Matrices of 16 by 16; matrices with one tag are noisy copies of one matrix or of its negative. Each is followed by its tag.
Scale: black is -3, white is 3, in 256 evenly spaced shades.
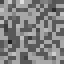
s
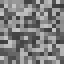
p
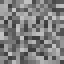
s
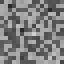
s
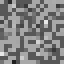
s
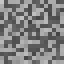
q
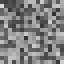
p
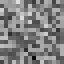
p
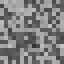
p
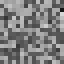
p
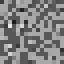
s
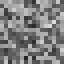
p
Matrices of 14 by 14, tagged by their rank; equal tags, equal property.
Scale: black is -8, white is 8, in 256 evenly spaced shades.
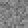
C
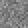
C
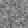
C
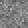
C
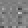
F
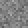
C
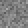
C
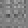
F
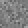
C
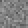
C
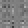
F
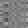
F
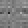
F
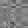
F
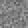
C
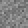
C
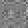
F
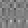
F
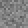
C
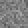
C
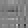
F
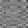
F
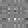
F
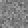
C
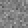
C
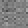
F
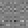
F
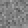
C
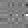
F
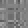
F
